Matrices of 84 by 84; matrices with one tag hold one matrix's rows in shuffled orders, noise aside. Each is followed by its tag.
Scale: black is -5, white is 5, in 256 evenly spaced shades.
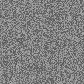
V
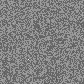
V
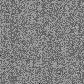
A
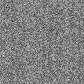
A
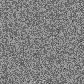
V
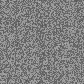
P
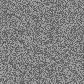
V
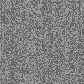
A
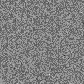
V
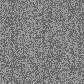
A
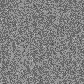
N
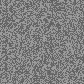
V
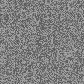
P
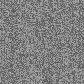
A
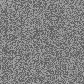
V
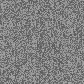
P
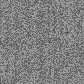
P
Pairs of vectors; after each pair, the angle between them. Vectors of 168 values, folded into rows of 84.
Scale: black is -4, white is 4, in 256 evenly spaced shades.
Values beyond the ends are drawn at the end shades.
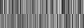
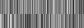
orthogonal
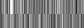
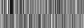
nearly opposite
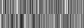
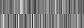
orthogonal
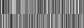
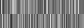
nearly parallel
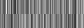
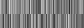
partly opposed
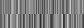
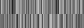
partly opposed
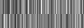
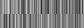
nearly opposite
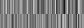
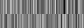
nearly parallel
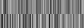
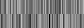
partly aligned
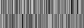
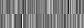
partly opposed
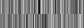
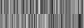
nearly opposite
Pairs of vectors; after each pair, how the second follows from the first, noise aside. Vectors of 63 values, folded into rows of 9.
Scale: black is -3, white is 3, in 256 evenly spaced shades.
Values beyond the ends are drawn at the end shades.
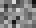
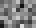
reversed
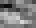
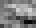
reversed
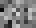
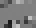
partly zeroed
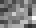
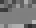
partly zeroed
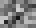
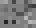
partly zeroed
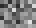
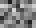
sign-scrambled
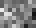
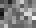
reversed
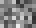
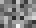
sign-scrambled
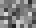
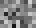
sign-scrambled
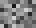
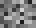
reversed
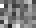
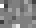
partly zeroed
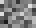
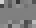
partly zeroed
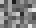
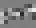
partly zeroed
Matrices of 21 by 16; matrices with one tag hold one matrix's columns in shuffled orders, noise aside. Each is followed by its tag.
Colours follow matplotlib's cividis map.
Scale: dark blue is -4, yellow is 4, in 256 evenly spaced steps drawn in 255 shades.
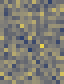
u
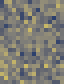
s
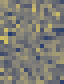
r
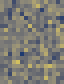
s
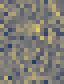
r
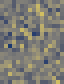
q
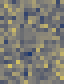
s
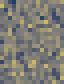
s
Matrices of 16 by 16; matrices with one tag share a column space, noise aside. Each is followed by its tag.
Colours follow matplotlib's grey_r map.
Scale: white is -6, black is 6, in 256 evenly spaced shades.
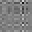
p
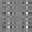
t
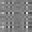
t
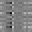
t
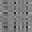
t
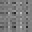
t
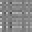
t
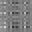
t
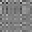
p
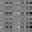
t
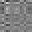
p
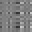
t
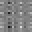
t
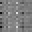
t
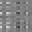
t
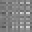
t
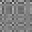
p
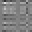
p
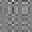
p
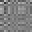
p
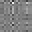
p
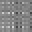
t
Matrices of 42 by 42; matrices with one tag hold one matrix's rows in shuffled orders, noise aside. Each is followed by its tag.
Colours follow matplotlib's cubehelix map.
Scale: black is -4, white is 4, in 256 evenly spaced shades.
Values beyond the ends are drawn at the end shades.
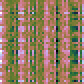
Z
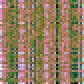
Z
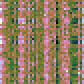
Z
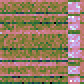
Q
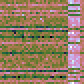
Q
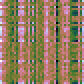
Z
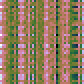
Z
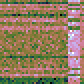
Q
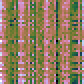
Z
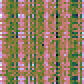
Z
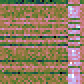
Q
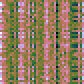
Z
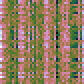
Z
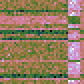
Q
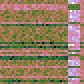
Q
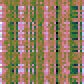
Z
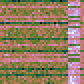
Q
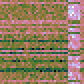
Q
